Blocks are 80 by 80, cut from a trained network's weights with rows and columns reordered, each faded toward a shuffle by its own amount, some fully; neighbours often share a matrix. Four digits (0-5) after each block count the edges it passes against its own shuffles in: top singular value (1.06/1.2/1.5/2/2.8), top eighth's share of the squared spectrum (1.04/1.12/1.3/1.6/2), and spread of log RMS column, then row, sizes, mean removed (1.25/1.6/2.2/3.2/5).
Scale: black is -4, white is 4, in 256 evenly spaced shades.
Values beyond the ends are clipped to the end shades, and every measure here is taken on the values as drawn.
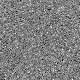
0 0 0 0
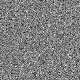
2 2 0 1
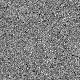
0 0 0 0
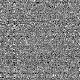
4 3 2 1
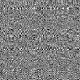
4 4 2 3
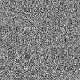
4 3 1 1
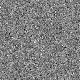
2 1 0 0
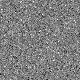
2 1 0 0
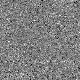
2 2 0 1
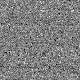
2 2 1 0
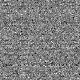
3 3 1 1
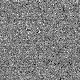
2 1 1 0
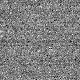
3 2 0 0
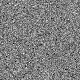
1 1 0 0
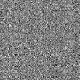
3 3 1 2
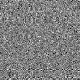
4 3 0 2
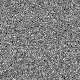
1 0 0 0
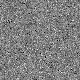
1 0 0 0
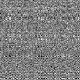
4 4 2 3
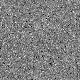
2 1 0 0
